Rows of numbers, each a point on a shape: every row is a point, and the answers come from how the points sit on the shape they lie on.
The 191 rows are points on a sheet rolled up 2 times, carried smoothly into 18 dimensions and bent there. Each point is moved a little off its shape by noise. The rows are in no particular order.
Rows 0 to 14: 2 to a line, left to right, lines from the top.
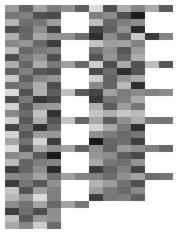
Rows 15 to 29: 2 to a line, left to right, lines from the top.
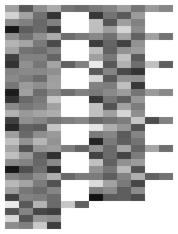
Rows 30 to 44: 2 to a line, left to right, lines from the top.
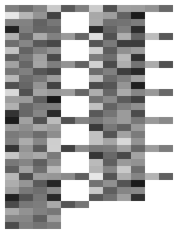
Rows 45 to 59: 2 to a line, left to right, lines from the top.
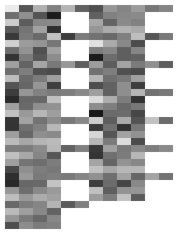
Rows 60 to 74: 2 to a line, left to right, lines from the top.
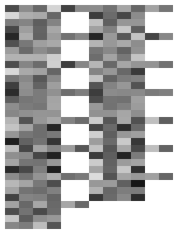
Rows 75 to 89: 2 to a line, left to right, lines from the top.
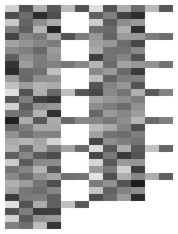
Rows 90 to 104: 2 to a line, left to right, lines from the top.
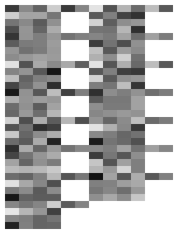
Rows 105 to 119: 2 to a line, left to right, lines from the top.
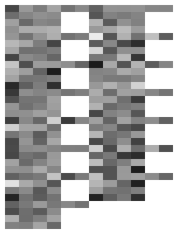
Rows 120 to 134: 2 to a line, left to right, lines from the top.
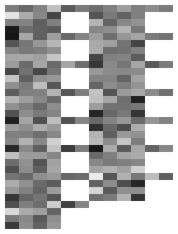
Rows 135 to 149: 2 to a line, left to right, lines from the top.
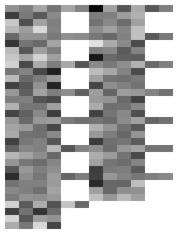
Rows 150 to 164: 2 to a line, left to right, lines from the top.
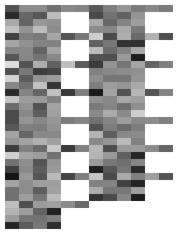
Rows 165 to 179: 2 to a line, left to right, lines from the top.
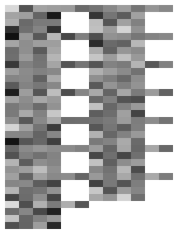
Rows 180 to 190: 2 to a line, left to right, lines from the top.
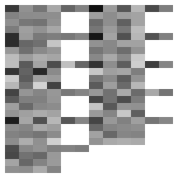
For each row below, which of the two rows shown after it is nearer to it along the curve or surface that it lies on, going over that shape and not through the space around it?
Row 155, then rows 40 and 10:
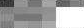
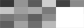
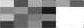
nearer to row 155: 40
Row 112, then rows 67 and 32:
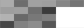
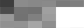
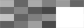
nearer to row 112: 32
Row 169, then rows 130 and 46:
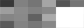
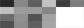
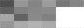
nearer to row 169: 46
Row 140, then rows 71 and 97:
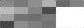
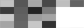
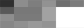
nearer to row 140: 97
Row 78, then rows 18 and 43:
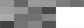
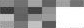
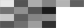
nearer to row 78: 18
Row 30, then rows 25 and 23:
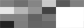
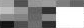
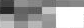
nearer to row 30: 25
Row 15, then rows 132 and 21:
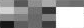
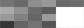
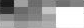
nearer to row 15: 21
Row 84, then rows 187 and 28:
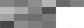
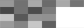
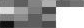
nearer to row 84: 187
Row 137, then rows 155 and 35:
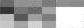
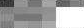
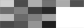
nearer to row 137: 155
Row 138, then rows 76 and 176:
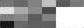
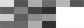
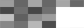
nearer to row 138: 76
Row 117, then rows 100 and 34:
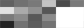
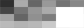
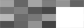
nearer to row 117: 100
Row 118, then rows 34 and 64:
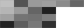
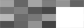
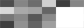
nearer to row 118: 64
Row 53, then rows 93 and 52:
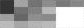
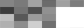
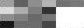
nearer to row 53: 93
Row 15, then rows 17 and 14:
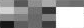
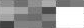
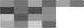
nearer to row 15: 14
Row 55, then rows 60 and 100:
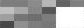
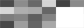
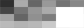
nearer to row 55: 100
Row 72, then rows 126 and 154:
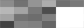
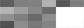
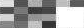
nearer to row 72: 126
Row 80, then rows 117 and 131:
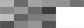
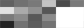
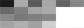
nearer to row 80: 131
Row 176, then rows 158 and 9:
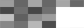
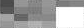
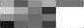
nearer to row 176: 158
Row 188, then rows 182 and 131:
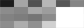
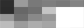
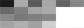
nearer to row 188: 131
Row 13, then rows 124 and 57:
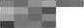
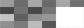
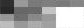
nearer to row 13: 124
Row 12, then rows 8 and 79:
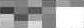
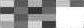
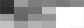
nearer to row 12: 79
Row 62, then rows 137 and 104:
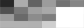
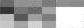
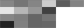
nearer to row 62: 137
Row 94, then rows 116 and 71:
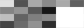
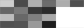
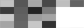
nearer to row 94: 116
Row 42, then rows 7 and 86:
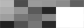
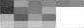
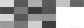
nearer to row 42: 86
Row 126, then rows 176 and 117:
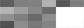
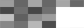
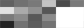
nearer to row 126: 176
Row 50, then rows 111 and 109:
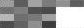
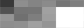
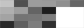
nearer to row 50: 111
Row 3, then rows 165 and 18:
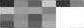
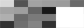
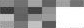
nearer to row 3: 165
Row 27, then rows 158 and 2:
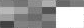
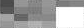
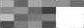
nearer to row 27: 2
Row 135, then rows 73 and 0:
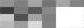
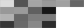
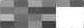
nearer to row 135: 0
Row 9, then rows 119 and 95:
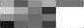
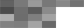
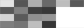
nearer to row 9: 95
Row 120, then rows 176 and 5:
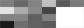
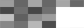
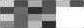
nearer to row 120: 5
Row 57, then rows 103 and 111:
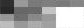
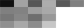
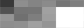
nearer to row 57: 103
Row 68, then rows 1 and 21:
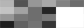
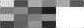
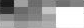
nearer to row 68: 1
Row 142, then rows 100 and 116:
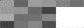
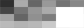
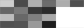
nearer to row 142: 100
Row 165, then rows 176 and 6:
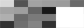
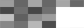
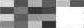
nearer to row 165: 6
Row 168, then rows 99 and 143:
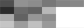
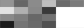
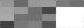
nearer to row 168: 143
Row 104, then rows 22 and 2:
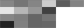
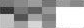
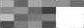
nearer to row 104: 22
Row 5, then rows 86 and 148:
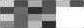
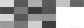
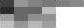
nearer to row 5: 86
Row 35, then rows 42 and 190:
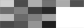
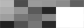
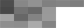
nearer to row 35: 42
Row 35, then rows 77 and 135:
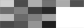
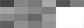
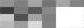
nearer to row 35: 135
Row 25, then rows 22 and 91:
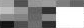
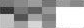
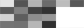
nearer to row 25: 91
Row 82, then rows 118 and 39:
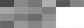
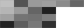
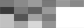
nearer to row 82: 39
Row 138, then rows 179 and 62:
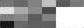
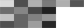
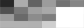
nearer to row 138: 179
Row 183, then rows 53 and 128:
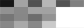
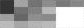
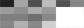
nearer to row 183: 128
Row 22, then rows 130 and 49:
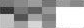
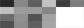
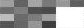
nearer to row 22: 49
